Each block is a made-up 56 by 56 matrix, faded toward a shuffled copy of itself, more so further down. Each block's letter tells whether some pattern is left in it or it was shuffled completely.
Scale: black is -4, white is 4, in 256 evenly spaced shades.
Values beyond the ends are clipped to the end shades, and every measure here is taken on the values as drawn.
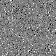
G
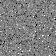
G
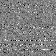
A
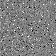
G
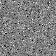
G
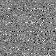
A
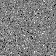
G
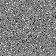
G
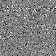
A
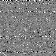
A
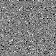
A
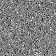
G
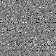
A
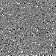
A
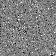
G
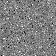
G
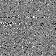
A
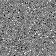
G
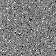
G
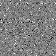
A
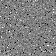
G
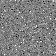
G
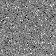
G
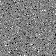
G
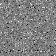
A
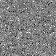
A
